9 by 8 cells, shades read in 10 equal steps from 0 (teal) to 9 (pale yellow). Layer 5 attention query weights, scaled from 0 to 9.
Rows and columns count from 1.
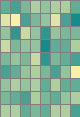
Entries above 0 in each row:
8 7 8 7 8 8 8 8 8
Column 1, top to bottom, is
3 8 5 7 4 2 5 4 6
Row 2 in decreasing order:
9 8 8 5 4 2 2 0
